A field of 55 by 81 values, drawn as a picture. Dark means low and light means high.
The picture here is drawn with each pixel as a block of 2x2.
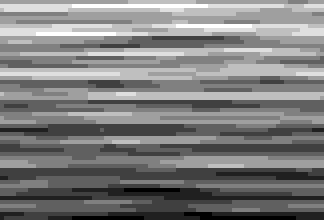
Stripes: horizontal, repeating 10 times. Ninth with the lowest average: bottom middle. Slope: up to the top. Grain: streaks across.
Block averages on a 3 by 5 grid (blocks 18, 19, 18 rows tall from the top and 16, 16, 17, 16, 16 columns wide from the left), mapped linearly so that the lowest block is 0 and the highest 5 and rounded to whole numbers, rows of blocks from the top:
5 5 5 5 5
2 3 3 3 3
1 0 0 1 1
